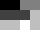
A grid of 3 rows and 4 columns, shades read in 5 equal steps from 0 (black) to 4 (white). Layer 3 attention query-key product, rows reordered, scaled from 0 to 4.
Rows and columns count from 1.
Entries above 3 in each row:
0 0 1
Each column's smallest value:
0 0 1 2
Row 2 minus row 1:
1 1 -1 1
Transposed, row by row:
0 1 3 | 0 1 3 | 2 1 4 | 2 3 3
